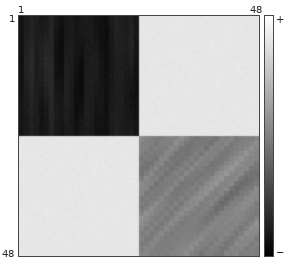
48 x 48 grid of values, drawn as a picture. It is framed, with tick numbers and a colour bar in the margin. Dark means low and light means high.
The table splits into 2 rows of 2 panels. Panel 1,1: very low, streaked downward, faint in contrast. Panel 1,2: very high, flat. Panel 2,1: very high, flat. Panel 2,2: middling, slanting up to the right, faint in contrast.
